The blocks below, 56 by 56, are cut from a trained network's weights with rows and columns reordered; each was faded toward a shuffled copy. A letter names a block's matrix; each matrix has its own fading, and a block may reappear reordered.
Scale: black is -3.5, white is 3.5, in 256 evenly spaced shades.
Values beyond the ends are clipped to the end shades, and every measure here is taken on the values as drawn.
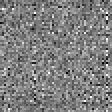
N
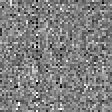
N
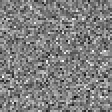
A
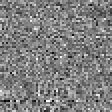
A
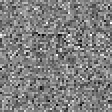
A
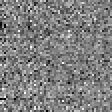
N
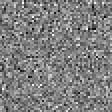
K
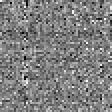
N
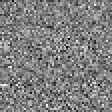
A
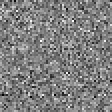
K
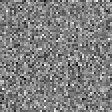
A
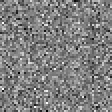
K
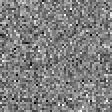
K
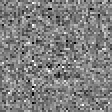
N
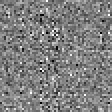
N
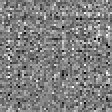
N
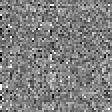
N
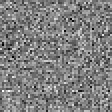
A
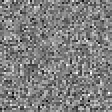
A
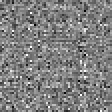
N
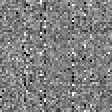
N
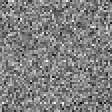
A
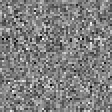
A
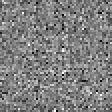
N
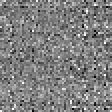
N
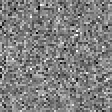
K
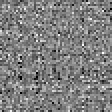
N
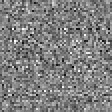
A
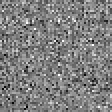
K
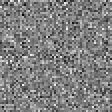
A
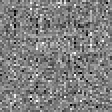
N
